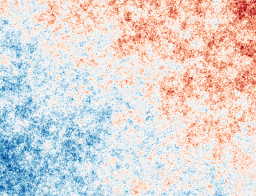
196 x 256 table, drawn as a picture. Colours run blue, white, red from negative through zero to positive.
Stripes: none. Odd rows or columns: none. Slope: up to the top right. Histogram: bell-shaped. Ninth with the highest average: top right.
